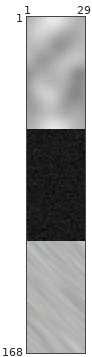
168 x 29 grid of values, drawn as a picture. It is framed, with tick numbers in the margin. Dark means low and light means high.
The table splits into 3 rows of 1 panel. Panel 1,1: high, smooth. Panel 2,1: very low, fine-grained, faint in contrast. Panel 3,1: high, slanting down to the right, faint in contrast.
